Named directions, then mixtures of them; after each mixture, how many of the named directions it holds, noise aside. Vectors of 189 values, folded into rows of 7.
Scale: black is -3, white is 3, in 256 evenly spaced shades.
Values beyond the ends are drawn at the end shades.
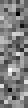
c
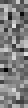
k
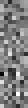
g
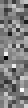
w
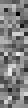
two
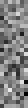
two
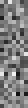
two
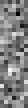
one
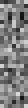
three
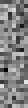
two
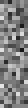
three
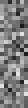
two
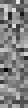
one
